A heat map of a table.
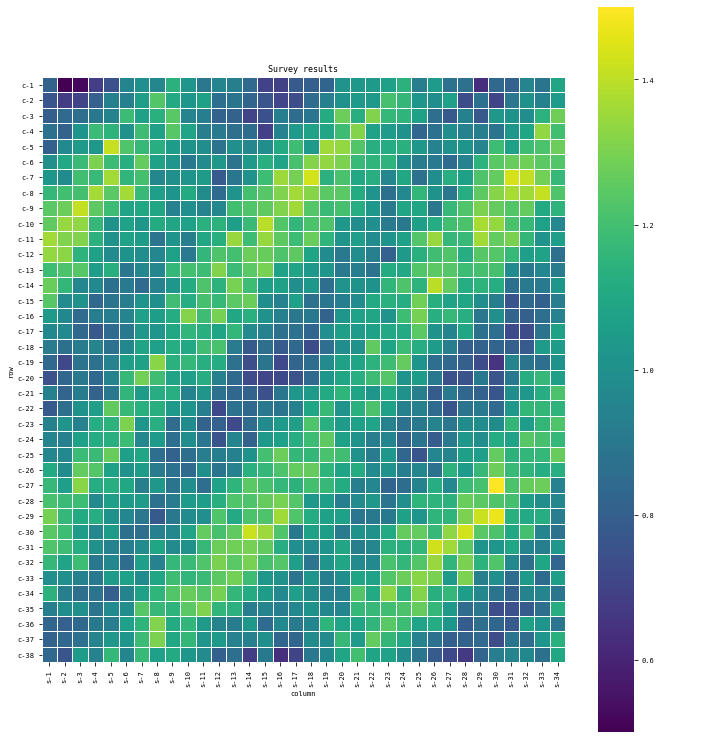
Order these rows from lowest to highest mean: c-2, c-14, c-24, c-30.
c-2, c-24, c-14, c-30
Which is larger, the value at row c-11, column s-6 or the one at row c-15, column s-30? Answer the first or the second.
the first
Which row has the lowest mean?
c-1
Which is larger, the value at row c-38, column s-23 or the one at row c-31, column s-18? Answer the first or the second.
the first
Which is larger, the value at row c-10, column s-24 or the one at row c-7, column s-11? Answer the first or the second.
the second
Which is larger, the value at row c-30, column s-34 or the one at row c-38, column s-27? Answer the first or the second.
the first
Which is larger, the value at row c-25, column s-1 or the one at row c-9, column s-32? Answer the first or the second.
the second
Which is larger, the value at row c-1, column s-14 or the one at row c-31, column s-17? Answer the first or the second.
the second
